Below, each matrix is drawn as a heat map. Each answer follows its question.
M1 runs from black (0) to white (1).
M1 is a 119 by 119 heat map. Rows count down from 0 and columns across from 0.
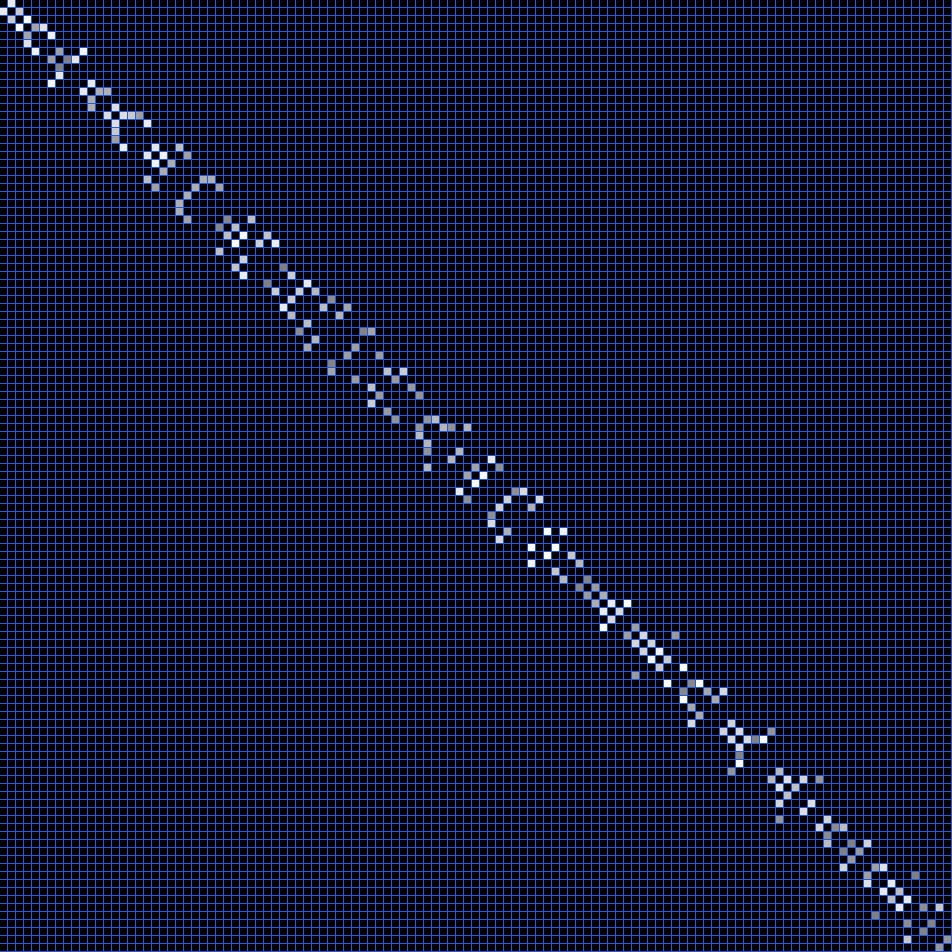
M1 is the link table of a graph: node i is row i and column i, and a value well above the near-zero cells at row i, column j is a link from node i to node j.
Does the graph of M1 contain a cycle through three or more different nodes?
no
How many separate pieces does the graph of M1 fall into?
1
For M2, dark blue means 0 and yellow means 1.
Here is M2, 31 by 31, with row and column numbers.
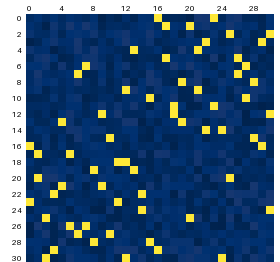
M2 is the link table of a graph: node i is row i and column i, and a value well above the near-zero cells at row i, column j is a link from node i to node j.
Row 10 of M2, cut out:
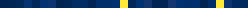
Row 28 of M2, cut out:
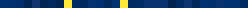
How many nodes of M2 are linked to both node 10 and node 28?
1
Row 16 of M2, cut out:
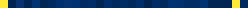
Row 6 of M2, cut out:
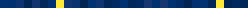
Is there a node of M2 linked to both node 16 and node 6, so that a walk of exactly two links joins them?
no
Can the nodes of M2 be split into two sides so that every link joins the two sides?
no
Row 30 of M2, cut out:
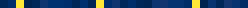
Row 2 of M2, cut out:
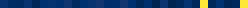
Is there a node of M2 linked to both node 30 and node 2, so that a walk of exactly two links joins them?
no
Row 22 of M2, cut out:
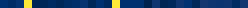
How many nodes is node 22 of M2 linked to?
2
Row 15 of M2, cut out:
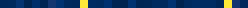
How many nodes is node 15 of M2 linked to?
2
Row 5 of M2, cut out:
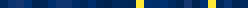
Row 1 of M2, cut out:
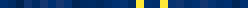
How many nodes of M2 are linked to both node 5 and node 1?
1
